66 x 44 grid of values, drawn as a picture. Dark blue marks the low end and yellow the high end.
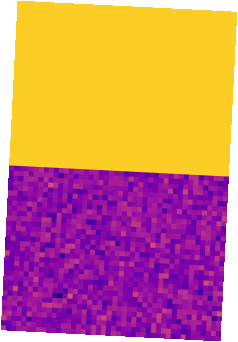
It is made of 2 by 1 panels. Panel 1,1: very high, flat. Panel 2,1: low, fine-grained.
